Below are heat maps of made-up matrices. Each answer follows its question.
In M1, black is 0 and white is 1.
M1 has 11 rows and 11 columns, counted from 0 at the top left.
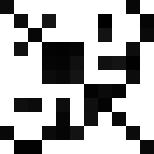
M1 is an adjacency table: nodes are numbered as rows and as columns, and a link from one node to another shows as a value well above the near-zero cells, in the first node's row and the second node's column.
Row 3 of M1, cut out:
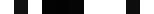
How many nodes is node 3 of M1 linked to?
6
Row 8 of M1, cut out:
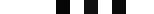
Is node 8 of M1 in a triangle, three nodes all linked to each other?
yes
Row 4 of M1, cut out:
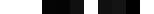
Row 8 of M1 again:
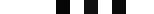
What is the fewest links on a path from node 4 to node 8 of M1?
2
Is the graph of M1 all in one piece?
yes
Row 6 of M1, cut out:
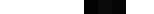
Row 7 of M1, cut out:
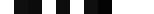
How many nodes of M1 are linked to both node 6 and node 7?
5
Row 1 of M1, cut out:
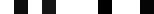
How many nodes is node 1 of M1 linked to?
7
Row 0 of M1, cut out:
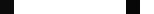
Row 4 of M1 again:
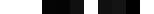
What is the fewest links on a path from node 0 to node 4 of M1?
1
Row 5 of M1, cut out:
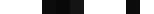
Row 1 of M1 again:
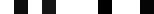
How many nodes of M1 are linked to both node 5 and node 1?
4
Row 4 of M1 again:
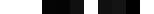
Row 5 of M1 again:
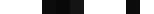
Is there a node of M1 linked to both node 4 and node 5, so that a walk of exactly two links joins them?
yes
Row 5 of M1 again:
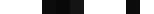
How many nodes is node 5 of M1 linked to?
7
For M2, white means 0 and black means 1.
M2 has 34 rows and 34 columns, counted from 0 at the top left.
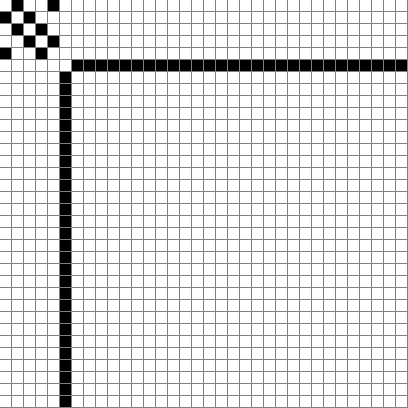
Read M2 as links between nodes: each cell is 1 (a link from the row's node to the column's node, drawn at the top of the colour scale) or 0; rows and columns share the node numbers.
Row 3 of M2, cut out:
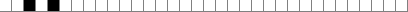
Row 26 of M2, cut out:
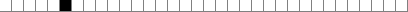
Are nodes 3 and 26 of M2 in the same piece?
no
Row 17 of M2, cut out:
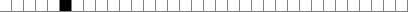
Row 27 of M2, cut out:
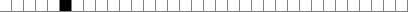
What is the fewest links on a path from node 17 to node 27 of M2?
2
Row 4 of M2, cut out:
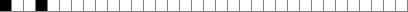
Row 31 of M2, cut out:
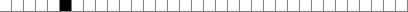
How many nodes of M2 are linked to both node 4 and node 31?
0
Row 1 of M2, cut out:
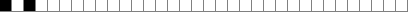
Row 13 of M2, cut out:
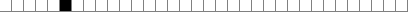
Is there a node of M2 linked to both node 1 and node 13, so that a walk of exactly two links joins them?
no
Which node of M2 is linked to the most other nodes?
node 5
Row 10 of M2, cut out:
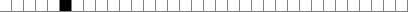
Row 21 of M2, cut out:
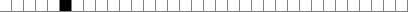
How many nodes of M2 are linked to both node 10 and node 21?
1
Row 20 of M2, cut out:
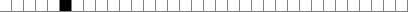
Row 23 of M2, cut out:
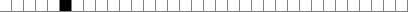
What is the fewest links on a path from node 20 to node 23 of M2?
2
